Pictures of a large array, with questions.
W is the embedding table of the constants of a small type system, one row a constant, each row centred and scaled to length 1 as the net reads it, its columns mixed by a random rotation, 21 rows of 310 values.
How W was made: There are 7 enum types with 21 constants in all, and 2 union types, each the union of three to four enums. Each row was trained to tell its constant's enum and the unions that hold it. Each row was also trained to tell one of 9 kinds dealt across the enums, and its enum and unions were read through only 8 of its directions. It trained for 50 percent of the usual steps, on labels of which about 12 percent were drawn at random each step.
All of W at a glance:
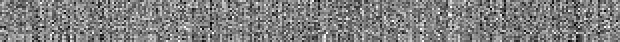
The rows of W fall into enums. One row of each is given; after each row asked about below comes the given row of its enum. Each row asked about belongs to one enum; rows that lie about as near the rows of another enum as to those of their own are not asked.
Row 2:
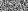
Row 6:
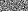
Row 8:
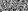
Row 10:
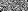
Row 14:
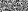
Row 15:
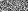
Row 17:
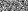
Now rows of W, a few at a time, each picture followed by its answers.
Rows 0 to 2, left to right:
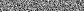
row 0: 14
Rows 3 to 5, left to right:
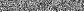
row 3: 14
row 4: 6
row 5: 8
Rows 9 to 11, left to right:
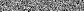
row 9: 15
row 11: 2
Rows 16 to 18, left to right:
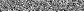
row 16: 10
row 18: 17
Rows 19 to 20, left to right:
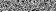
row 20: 17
